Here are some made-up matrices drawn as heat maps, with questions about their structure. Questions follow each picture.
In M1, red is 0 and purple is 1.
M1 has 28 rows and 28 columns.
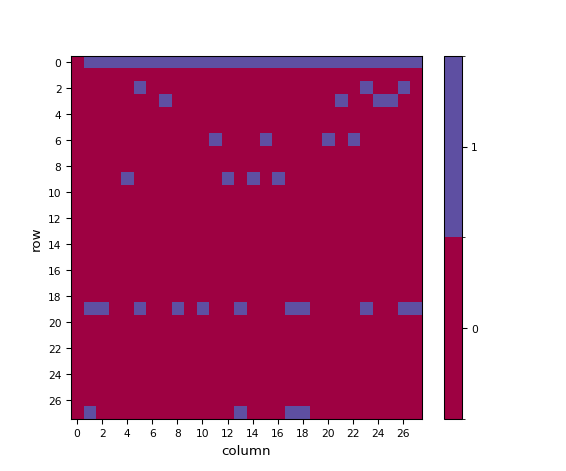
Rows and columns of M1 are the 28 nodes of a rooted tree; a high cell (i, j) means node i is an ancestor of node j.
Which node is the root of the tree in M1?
0
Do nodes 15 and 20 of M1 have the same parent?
yes
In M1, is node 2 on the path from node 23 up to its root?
yes
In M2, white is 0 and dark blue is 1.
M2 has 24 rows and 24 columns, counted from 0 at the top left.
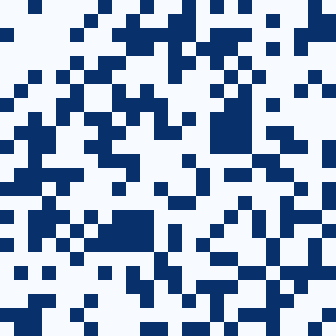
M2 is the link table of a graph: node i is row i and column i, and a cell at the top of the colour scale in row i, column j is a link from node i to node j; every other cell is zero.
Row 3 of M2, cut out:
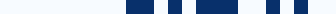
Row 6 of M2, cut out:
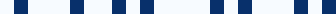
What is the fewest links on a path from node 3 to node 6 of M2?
2
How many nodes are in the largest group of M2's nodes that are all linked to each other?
5
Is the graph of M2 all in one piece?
yes
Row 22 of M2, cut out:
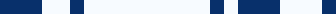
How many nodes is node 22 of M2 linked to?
9
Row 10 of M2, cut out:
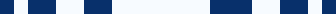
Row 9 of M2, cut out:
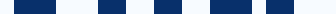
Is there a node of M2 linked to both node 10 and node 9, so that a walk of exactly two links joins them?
yes
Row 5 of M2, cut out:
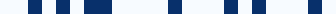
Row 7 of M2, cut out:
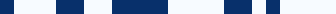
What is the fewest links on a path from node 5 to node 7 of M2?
1
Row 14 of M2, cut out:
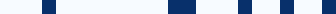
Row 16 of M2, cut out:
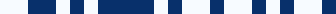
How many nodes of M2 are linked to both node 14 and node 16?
4
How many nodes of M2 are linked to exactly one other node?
0
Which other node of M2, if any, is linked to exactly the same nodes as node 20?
node 3
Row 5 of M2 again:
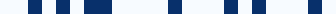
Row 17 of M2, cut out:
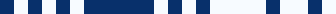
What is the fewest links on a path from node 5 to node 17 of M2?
2
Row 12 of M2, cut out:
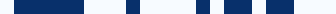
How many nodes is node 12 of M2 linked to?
11
